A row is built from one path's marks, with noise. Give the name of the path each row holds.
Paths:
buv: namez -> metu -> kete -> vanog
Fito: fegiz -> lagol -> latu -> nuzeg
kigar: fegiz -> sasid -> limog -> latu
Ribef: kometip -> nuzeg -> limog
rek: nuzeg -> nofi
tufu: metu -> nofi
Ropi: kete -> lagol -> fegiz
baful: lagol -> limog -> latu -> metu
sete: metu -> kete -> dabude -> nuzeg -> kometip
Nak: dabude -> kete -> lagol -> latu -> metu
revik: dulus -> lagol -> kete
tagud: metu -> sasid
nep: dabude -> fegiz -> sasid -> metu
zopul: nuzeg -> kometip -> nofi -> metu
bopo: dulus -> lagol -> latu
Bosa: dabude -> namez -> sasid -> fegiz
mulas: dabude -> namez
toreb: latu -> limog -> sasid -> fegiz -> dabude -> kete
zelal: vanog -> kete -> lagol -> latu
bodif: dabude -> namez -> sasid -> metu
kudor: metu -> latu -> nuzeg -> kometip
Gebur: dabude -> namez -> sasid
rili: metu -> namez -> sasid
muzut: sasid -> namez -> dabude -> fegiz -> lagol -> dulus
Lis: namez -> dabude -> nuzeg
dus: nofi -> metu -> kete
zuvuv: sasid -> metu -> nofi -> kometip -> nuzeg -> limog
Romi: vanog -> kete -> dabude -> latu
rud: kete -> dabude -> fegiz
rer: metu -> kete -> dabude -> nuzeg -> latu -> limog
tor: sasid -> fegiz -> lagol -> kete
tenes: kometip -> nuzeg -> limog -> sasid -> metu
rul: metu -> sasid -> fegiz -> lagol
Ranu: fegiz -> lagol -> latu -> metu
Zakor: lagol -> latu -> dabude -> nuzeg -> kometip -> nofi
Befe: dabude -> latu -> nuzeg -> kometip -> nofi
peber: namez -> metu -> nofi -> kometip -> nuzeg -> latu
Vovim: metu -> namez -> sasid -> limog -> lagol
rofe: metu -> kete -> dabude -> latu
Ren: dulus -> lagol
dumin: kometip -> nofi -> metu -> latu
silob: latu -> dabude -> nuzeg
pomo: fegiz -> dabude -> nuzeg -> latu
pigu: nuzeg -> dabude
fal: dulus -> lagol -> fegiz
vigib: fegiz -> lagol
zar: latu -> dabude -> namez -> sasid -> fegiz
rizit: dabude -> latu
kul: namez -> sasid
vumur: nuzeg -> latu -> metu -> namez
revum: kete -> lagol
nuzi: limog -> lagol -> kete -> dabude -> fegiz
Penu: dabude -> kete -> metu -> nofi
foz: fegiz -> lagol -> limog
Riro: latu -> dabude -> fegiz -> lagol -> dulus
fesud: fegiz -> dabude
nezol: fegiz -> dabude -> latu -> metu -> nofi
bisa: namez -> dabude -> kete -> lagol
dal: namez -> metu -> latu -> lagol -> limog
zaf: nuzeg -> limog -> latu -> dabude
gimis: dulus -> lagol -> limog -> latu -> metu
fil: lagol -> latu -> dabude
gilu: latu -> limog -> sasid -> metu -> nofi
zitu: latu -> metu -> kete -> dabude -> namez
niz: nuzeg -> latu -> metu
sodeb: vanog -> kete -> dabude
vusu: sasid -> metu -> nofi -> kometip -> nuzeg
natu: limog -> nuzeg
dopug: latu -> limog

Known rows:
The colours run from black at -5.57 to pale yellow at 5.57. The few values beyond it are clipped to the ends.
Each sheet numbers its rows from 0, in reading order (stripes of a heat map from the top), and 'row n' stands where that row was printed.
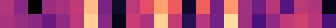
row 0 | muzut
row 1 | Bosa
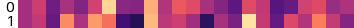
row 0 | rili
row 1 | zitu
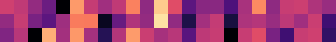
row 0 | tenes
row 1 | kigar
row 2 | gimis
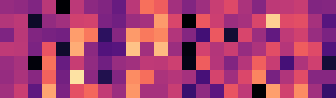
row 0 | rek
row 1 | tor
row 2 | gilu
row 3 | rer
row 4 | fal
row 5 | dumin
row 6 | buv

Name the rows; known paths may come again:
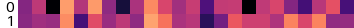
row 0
gimis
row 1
dus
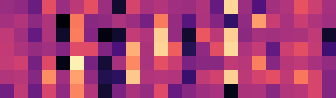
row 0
mulas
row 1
Ribef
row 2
pomo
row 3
nep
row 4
kudor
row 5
rofe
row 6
dopug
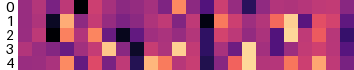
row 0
natu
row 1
revik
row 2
zelal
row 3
Bosa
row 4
Penu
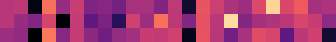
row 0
revum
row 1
pigu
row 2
fal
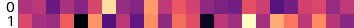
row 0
rili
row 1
sete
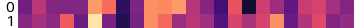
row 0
gilu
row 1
dumin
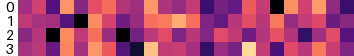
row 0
buv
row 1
vusu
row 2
bopo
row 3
zitu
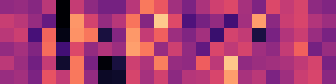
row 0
rek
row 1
tenes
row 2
vumur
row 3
tufu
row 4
silob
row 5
rizit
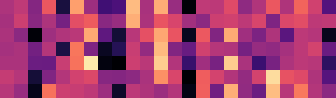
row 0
rer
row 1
tagud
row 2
muzut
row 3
zaf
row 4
zar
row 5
tor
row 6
bisa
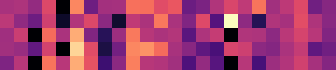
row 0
zopul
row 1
Lis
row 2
baful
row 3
peber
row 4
dal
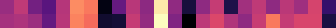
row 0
kigar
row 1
toreb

